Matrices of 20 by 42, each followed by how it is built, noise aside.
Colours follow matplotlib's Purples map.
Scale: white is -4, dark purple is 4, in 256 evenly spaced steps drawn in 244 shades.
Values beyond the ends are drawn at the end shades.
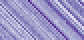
Toeplitz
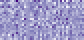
low rank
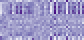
low rank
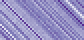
Toeplitz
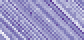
Toeplitz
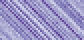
Toeplitz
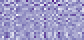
low rank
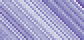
Toeplitz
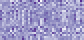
low rank
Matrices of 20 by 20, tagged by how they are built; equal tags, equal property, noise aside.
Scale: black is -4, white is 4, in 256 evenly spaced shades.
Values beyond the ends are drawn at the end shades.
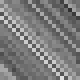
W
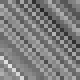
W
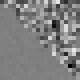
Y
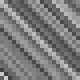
W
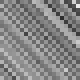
W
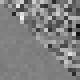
Y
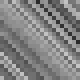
W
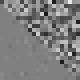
Y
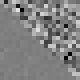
Y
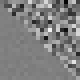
Y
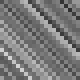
W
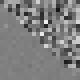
Y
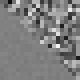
Y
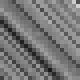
W
